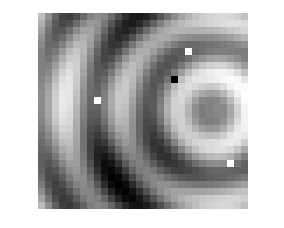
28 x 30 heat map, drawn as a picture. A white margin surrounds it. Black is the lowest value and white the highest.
Ninth with the lowest average: bottom middle. Rings: centred on the middle right. Lone odd cells: 4, 3 higher and 1 lower than their neighbours. Odd rows or columns: none.
